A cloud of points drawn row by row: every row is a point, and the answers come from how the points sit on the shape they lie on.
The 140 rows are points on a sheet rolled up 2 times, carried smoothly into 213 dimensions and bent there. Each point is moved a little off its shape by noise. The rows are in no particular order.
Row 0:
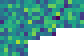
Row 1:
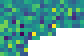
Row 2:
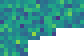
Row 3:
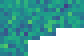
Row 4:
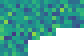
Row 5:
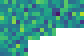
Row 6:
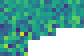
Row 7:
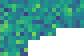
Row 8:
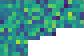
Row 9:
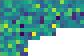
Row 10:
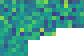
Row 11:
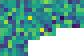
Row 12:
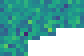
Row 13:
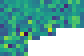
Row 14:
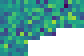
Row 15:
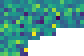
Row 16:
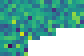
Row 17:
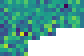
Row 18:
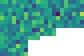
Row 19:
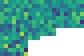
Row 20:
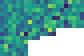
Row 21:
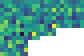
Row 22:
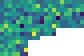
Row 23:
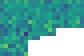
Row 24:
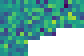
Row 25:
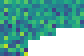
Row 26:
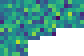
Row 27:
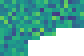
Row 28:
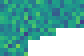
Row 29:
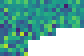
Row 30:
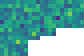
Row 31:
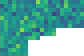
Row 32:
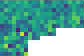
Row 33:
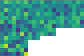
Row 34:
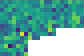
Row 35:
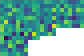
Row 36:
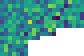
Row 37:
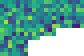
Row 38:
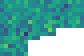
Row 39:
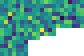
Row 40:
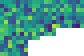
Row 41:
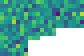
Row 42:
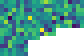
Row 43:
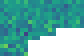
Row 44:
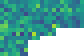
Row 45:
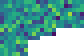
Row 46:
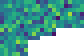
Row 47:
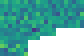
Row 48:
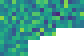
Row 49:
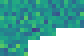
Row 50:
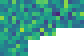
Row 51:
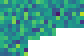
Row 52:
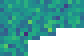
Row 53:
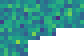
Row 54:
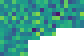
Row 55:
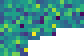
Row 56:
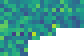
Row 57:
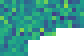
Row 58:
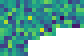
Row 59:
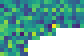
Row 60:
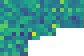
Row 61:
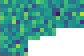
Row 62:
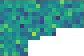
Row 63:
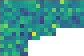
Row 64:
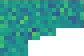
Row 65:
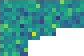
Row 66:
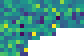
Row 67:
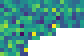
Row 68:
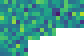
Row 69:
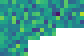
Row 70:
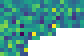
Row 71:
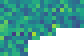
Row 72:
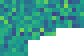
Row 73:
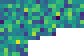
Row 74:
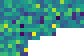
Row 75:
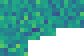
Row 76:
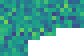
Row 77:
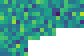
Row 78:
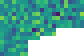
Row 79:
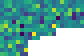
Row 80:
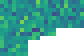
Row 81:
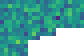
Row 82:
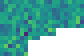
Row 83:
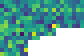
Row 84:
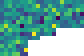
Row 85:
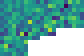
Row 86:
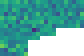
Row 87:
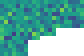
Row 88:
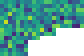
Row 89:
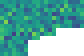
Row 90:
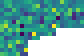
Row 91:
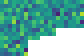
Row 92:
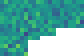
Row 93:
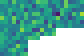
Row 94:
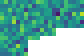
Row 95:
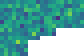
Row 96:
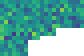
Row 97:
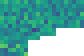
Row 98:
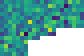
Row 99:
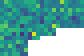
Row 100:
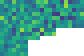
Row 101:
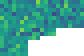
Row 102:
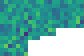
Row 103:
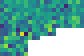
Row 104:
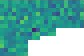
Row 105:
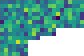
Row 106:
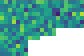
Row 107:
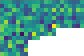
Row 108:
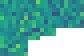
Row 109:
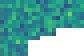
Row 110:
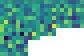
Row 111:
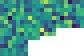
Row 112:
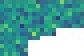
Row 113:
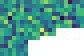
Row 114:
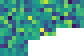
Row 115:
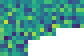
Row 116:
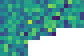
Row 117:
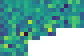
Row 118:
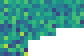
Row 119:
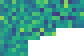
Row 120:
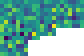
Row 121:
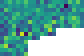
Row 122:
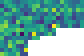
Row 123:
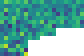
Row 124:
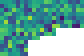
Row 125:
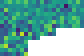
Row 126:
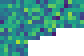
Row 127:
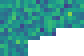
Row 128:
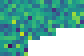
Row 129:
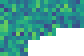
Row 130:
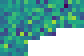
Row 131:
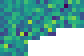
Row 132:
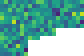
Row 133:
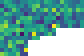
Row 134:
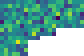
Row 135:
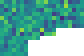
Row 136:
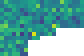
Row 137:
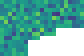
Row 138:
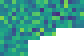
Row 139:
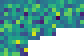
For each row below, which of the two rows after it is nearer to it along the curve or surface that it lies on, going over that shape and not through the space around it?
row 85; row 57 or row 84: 84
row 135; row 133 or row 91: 91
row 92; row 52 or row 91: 52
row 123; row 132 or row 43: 132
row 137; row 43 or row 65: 65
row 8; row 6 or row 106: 6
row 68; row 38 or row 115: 38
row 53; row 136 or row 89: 136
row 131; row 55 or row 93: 55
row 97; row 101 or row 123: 101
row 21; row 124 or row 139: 124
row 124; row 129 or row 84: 84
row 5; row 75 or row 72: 72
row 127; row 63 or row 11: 63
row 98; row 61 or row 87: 61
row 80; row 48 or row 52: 52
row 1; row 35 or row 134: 35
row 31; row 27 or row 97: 97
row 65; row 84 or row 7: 7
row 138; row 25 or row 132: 132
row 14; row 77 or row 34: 34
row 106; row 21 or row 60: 60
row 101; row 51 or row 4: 4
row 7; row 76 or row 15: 76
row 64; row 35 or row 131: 131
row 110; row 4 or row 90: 90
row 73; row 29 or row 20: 20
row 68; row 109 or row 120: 109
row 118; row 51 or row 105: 51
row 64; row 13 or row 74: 13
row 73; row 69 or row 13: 13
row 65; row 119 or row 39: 119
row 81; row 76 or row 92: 92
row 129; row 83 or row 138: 138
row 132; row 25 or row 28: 25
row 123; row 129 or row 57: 57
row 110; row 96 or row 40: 40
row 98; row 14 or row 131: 131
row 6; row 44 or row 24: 24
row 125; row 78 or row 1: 78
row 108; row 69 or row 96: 96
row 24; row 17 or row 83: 17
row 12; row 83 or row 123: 123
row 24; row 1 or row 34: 34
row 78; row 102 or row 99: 99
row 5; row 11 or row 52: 52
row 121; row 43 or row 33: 33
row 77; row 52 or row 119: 119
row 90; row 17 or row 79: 79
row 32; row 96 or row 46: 46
